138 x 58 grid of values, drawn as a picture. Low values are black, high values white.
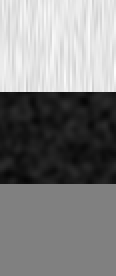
It is made of 3 by 1 panels. Panel 1,1: very high, streaked downward, faint in contrast. Panel 2,1: very low, blotchy, faint in contrast. Panel 3,1: middling, flat.
